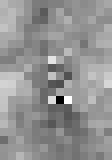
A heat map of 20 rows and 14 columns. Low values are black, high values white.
Average level on the scale: 60%. Odd rows or columns: none. Odd patch: rougher, in the centre. Stripes: none. Histogram: heavy tails on both sides. Roughest part: centre. Mirror symmetry: none.
